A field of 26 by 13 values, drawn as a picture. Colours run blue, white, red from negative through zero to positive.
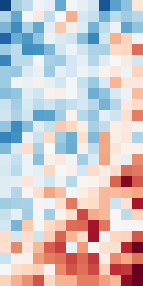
There are no regular stripes. The field climbs toward the bottom right. The top left is the ninth with the lowest average. The halves do not mirror each other.
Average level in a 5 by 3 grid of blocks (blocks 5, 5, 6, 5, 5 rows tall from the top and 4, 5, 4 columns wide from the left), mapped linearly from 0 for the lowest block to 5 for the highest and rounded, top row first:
011 / 112 / 123 / 234 / 355
